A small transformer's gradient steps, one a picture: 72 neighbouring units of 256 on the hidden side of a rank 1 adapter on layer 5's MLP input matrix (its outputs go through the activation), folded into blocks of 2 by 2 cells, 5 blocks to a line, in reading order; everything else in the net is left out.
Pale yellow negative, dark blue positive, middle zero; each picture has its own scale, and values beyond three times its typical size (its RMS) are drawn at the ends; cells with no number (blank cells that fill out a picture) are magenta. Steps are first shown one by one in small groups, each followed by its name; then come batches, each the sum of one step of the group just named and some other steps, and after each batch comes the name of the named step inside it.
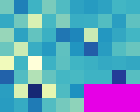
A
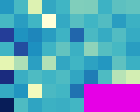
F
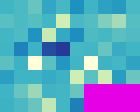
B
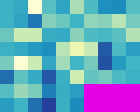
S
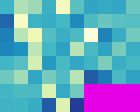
S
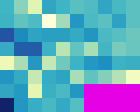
F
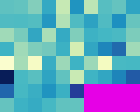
A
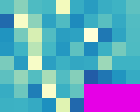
A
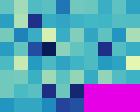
S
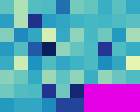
S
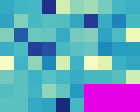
A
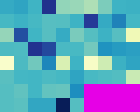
A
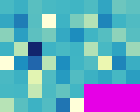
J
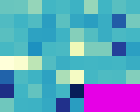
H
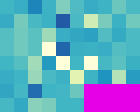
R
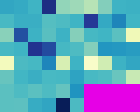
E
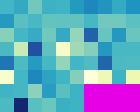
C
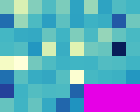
H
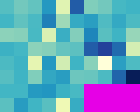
C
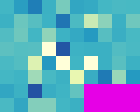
R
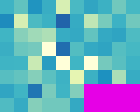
R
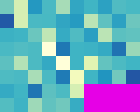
R
